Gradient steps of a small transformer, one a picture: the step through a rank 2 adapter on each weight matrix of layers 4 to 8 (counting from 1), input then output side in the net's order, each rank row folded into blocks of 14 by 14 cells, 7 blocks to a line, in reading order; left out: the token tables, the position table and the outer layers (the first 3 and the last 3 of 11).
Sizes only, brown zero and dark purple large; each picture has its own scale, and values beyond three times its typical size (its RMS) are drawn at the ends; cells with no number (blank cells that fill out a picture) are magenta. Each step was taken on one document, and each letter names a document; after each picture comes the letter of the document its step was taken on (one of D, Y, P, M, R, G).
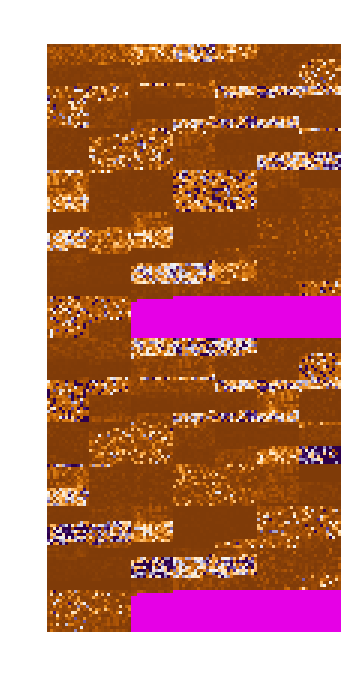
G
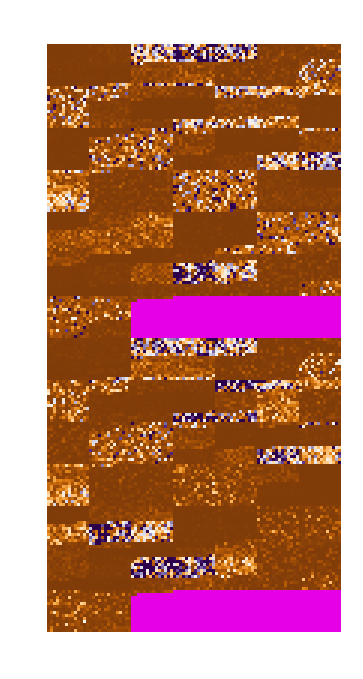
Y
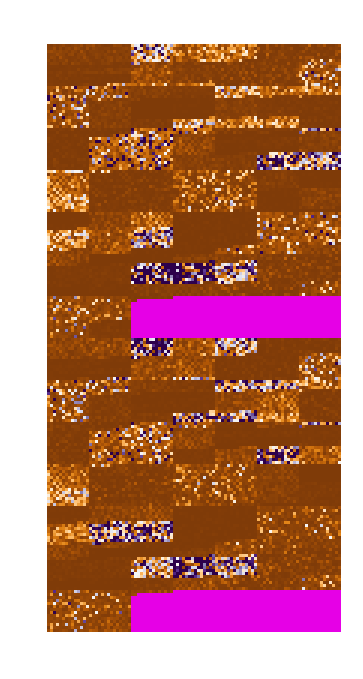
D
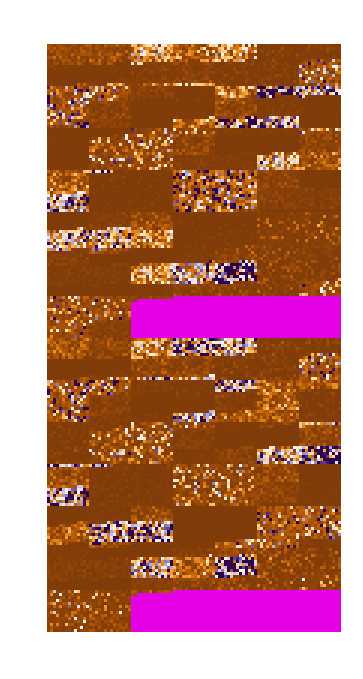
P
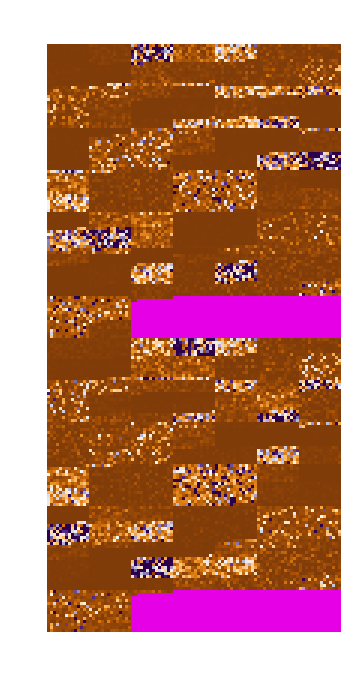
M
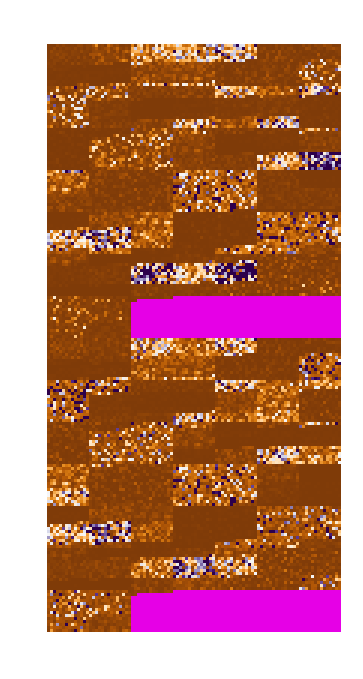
Y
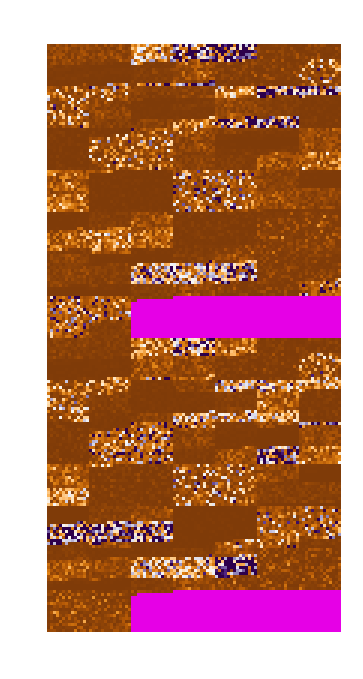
P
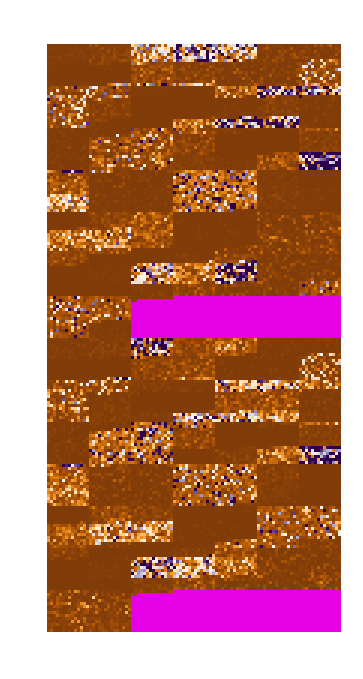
D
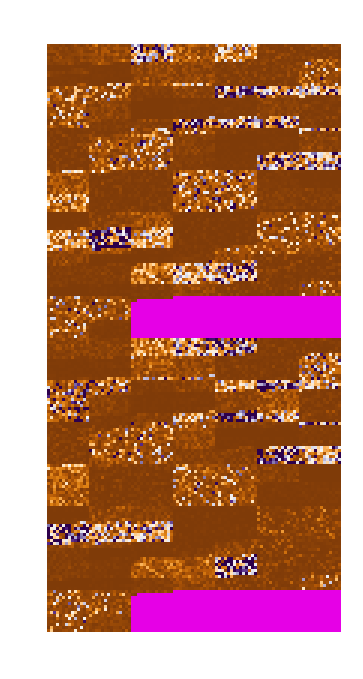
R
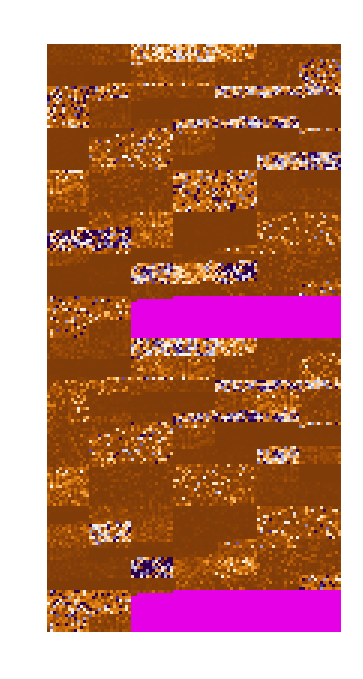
M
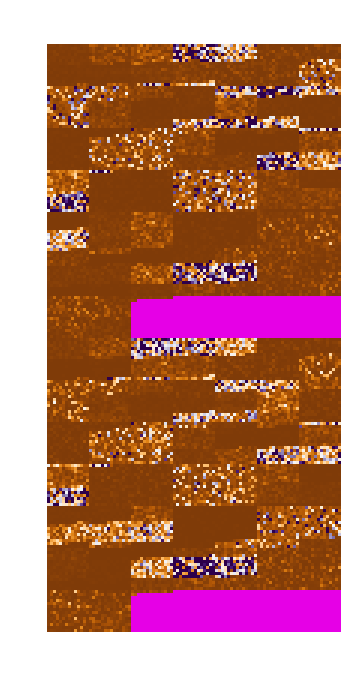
P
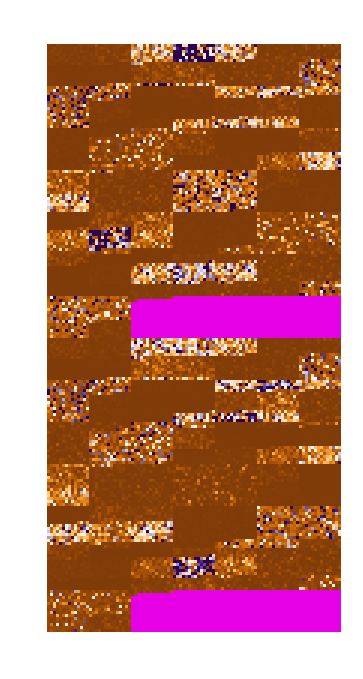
Y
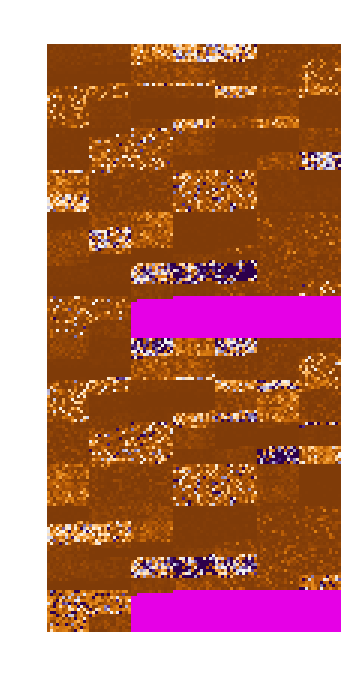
Y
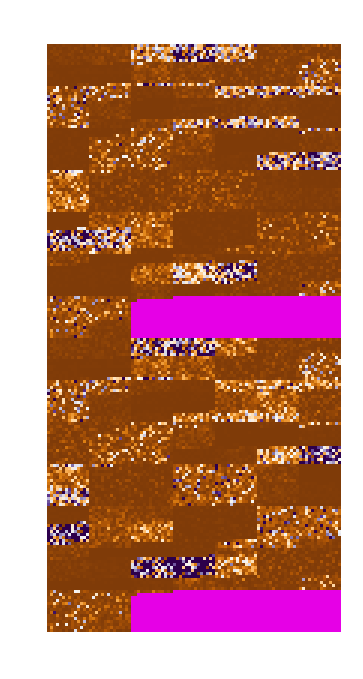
M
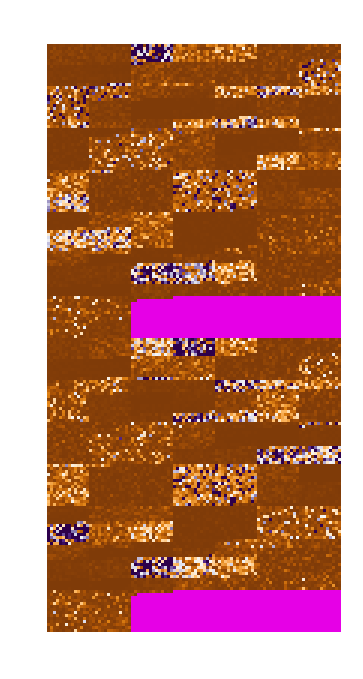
M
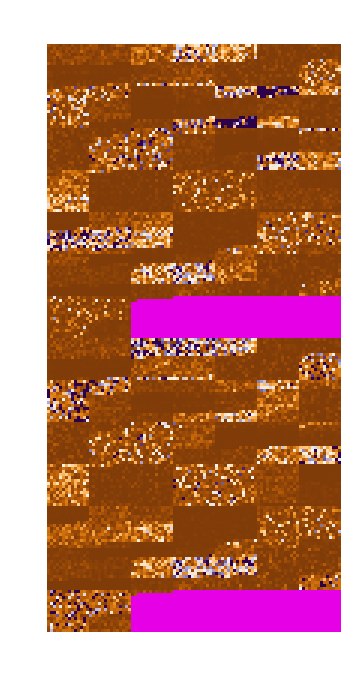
R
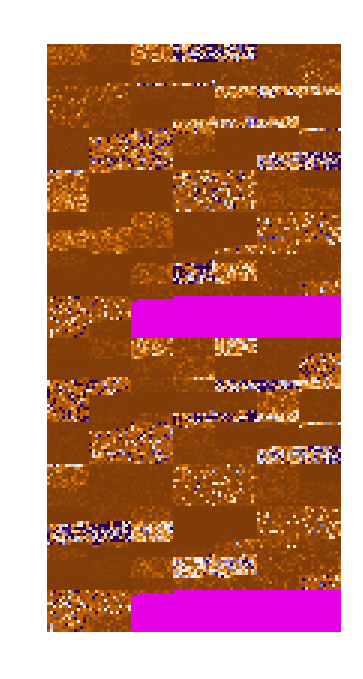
G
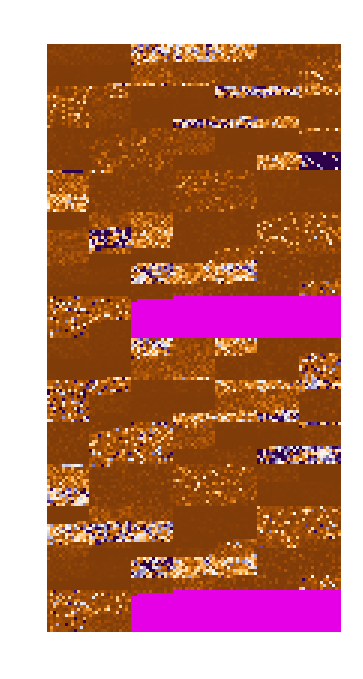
D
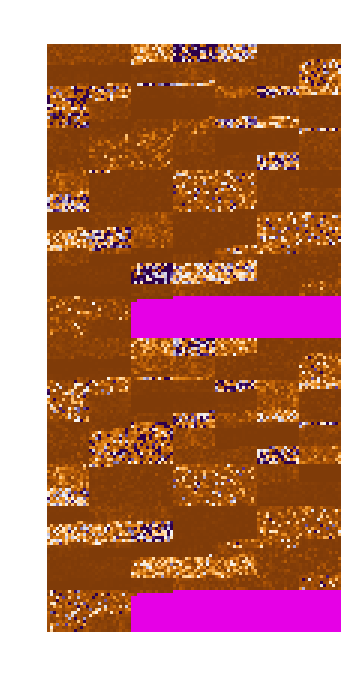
R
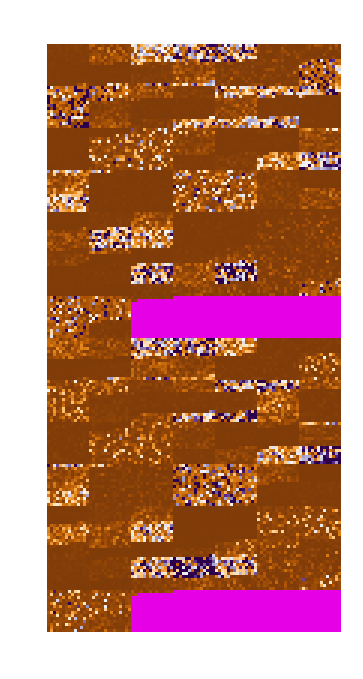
P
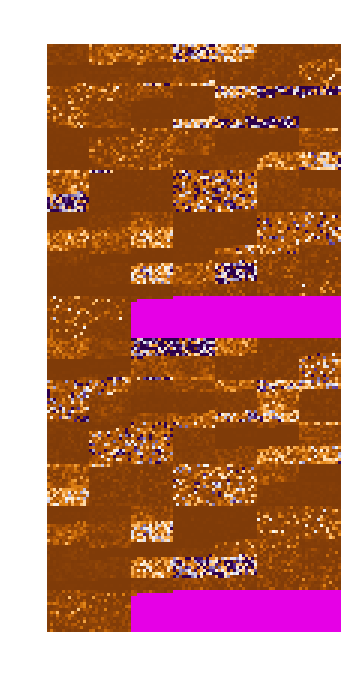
P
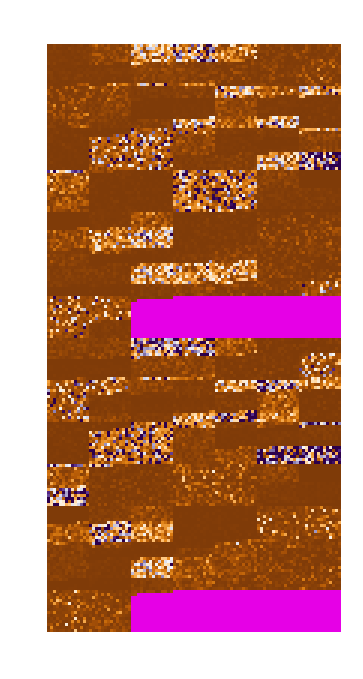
G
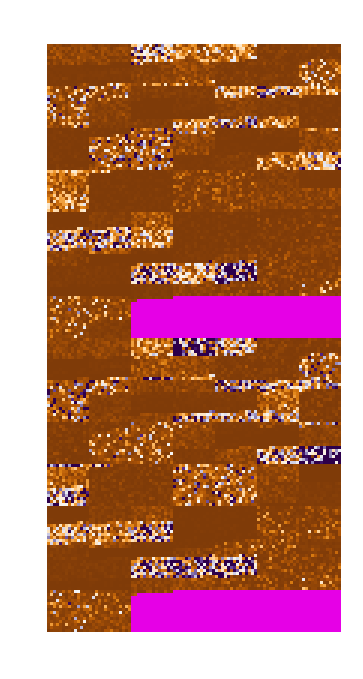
P
